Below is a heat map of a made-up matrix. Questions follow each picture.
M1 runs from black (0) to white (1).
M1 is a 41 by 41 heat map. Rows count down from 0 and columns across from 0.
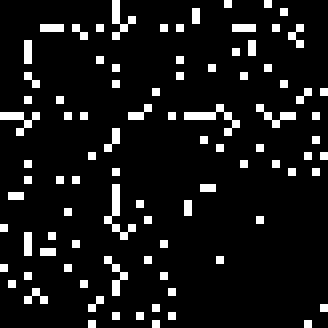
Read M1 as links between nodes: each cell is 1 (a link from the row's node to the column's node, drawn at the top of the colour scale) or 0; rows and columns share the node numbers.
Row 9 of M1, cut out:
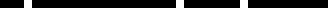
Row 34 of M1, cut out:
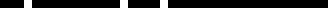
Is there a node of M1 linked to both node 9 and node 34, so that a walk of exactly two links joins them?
yes
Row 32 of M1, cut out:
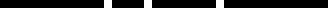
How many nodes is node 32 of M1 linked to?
3
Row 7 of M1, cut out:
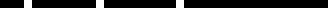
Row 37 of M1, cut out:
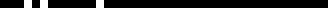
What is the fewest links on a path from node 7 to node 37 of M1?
2
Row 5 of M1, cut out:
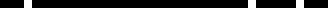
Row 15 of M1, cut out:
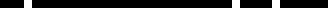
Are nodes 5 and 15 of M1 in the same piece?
yes
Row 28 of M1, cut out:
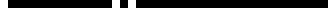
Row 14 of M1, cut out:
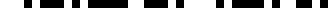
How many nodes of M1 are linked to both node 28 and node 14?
2
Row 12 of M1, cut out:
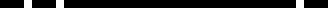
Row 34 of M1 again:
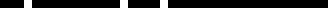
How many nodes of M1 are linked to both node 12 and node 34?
1
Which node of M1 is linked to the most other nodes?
node 14
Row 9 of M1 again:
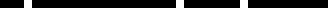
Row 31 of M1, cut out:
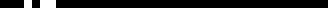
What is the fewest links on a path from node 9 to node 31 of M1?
2
